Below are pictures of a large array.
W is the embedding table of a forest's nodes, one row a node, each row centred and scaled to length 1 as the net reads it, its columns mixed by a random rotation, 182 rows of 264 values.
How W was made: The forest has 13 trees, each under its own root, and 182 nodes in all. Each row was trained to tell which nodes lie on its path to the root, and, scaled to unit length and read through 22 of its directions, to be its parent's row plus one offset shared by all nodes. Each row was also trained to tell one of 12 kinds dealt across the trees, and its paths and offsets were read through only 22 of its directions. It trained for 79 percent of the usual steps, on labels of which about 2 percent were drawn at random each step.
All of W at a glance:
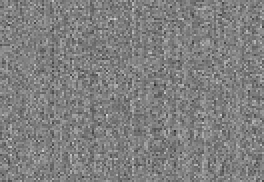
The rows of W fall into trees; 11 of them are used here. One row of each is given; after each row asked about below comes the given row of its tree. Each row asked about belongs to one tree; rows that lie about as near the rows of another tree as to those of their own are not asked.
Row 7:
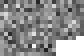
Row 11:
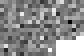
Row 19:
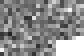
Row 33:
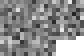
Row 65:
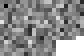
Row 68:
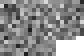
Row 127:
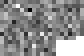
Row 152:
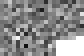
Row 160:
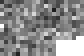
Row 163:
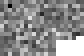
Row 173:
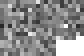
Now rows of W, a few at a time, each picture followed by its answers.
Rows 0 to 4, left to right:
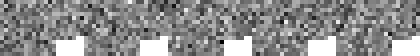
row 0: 68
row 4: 11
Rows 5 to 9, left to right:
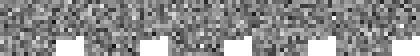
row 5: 33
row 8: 11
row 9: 160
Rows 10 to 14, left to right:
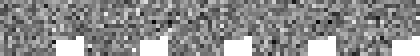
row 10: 68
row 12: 68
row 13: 11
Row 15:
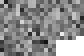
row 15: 65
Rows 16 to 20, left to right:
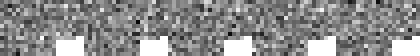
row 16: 152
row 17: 163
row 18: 152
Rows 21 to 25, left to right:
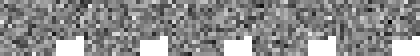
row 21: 160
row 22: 173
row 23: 173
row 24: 65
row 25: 163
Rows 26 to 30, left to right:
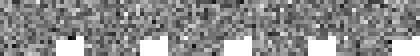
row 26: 173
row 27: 152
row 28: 160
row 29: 173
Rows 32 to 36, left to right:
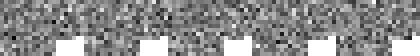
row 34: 19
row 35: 7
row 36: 173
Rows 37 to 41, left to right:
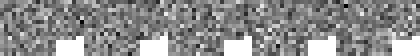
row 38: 33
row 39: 173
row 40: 173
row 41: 127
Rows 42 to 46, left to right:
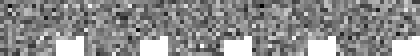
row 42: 152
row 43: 173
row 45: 11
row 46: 152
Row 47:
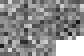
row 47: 33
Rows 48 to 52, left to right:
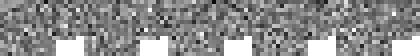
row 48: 160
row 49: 19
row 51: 33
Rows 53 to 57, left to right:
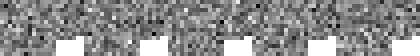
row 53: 65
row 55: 163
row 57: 19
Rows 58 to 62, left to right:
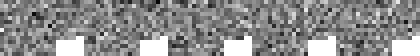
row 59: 7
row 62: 11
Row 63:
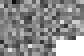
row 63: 19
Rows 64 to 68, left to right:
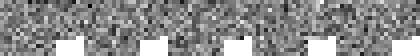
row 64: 7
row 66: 7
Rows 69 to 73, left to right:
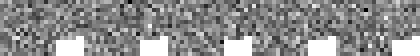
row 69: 152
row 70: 160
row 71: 65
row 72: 68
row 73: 127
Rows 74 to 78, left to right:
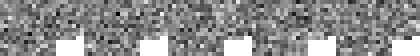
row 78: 160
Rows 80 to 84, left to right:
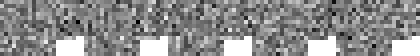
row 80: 152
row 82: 19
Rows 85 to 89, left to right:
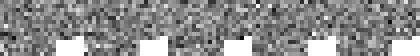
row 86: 19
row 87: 163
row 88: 33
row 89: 33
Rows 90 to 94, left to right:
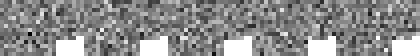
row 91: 11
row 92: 152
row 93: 65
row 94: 152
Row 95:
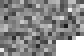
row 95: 65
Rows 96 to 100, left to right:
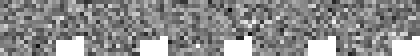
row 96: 65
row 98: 65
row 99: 163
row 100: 173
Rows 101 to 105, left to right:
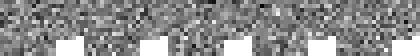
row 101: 11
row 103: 11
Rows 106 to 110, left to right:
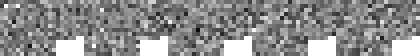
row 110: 11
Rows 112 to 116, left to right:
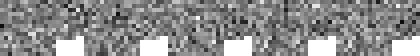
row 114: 163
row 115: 152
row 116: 11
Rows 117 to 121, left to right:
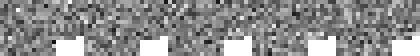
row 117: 68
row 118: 163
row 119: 33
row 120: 173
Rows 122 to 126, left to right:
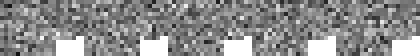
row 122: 11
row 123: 65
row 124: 33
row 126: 11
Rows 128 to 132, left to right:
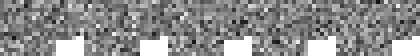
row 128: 33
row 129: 173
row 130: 65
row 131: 33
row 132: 11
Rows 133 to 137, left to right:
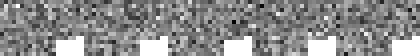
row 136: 127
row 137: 19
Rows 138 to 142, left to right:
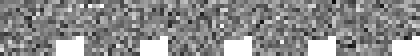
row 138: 19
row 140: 68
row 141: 163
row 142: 68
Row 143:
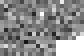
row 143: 7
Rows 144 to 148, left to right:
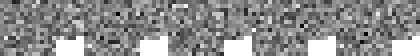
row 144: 160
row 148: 7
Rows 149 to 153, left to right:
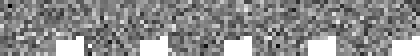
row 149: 163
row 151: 65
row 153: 160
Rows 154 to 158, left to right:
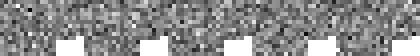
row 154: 127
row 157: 160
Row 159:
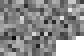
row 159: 163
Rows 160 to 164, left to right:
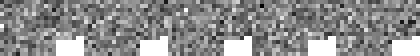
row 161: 163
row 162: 163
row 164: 65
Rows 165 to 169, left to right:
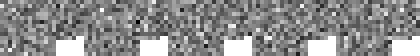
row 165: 7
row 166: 163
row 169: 19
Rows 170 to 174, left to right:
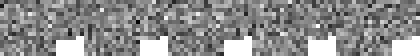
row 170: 65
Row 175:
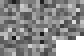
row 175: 11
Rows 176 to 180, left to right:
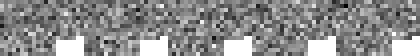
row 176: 19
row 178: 163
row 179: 68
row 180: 65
